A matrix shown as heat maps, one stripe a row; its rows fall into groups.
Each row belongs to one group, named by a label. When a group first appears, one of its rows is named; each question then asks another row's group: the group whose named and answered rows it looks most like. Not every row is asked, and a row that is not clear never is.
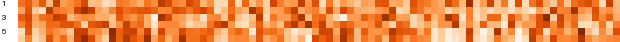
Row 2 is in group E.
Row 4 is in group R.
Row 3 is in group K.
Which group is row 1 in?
K
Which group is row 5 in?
E
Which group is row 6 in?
E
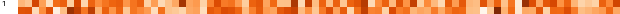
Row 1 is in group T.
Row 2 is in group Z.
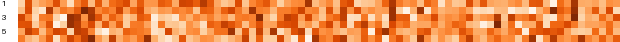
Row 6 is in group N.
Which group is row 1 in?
E
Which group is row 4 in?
Z
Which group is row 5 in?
K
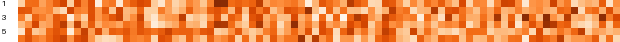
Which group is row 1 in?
T
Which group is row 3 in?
T
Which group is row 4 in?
T
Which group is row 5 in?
E
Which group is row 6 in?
K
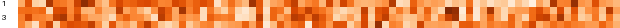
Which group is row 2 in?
K
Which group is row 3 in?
K
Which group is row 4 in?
N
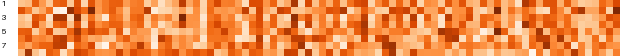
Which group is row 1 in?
T
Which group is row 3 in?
T
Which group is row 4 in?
T
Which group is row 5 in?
Z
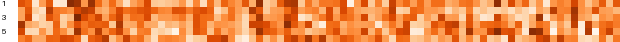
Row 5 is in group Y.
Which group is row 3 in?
E
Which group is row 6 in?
R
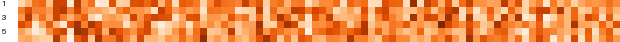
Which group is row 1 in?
T
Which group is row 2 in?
K
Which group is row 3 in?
K
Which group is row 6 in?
Y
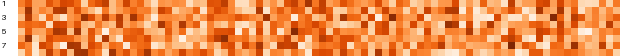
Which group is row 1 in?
R
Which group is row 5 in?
R
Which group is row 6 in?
R
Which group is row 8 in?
E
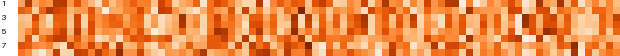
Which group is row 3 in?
T
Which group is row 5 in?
T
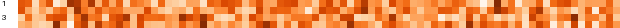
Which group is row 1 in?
Z
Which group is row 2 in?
Y
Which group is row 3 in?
E
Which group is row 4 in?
Y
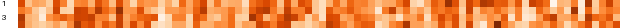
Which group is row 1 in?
Y
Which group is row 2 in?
Y
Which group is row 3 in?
Y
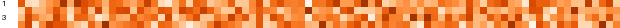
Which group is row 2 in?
E
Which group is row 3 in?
K
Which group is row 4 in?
R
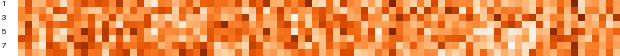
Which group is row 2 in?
K
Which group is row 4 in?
R
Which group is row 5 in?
Z
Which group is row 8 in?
E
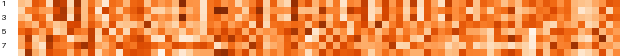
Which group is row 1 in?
T
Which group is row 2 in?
T
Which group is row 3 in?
T
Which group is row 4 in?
N
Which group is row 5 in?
Z
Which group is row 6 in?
R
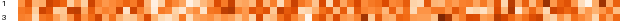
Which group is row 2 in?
Z
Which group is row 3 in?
N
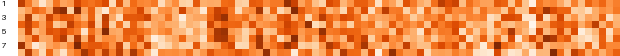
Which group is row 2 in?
T
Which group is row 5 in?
R
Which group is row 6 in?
T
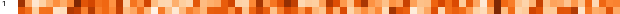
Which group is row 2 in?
Z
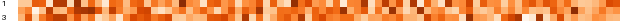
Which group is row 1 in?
T
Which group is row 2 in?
N
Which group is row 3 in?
R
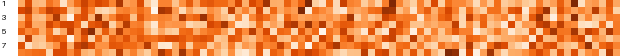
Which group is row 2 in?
K
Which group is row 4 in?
R
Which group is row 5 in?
Z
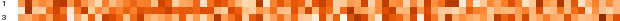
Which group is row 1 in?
K
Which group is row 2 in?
E
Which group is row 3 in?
T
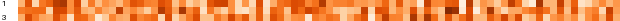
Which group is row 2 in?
K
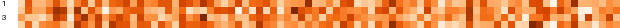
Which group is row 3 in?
Y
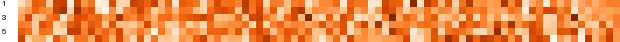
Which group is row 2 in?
T
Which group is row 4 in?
N
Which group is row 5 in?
Z
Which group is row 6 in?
Y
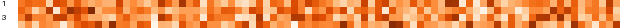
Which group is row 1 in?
K
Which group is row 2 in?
Z
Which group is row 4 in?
N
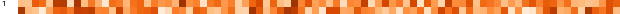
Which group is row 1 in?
T
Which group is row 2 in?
Y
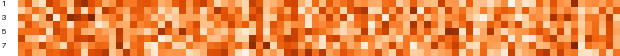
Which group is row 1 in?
E
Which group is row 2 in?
T
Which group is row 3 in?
Z
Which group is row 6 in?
Y
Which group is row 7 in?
Z
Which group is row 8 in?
R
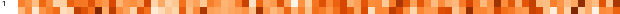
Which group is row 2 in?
N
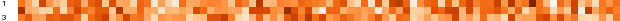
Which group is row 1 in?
N
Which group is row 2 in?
Y
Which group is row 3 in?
R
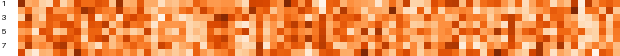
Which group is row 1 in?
Y
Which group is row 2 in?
Z
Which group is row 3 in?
R
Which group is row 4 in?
R
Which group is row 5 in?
N
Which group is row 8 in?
Y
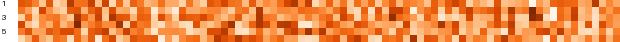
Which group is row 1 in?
Z
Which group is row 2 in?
N
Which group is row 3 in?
E
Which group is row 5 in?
R
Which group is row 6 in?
T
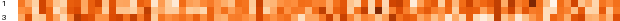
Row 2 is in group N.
